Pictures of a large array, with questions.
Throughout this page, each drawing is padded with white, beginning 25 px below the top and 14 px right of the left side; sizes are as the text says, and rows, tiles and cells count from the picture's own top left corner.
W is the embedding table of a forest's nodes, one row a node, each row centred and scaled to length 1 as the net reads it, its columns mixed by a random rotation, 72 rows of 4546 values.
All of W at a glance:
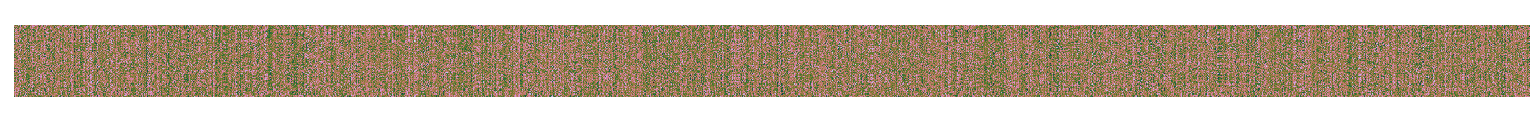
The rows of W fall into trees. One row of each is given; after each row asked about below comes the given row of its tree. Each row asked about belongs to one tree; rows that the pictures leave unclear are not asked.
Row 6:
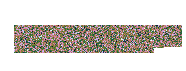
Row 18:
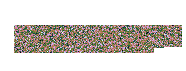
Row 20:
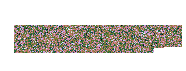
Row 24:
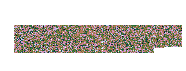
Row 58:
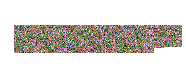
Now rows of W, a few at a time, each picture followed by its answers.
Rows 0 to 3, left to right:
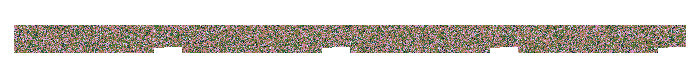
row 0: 18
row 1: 24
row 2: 24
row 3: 24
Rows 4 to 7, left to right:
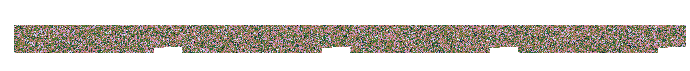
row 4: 58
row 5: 6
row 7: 58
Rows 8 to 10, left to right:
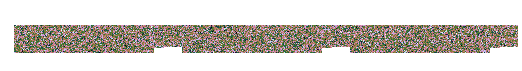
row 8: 58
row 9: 24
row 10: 58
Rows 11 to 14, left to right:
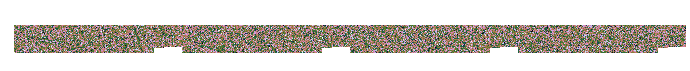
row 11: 58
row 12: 6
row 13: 18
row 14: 24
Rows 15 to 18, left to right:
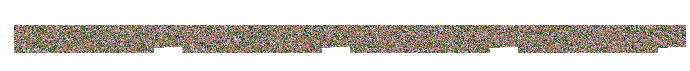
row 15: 6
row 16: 6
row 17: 20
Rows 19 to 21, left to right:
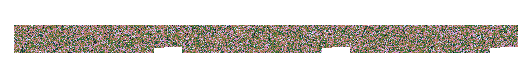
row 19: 24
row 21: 24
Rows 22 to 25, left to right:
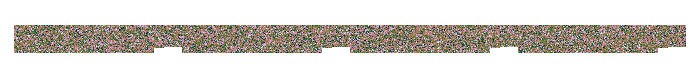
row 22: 18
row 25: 18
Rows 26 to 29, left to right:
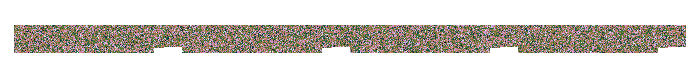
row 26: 24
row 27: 6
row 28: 58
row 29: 58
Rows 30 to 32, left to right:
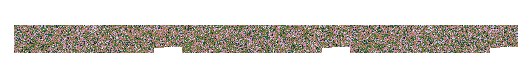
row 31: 58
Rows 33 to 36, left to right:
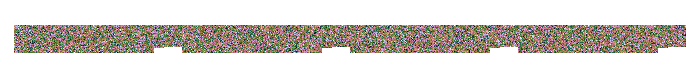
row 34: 18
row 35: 20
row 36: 18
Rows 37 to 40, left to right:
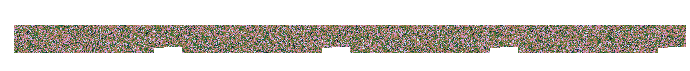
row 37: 18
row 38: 58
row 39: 58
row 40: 24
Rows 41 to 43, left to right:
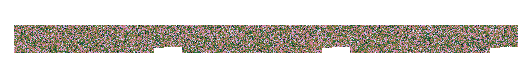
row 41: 6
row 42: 58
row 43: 24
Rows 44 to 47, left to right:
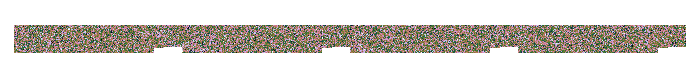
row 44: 20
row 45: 6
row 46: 6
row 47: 18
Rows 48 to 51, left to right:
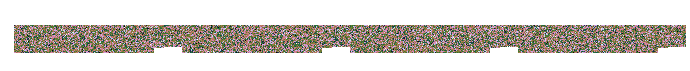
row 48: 58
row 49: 24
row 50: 24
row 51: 20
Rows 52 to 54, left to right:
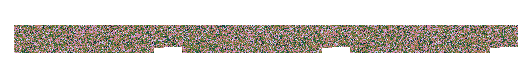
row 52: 24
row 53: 24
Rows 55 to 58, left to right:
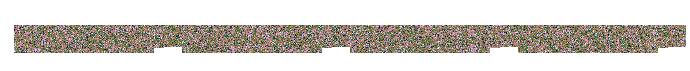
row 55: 6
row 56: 24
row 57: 24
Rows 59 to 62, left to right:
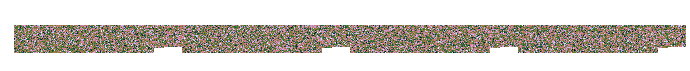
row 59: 58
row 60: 18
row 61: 24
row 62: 20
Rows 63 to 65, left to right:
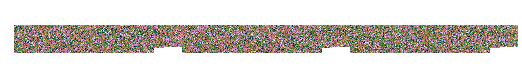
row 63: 58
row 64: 58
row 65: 58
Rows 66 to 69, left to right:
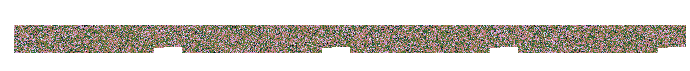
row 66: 20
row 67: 18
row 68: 20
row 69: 20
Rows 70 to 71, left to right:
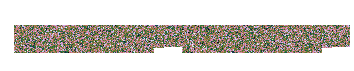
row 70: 6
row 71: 6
